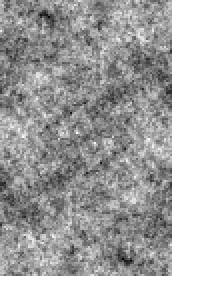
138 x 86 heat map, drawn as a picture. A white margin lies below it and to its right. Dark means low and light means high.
Seam: none. Grain: blotchy. Symmetry: a half turn. Slope: none.
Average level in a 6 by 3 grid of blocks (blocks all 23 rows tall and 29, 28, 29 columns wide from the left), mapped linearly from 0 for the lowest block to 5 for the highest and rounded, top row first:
135
230
413
314
032
531
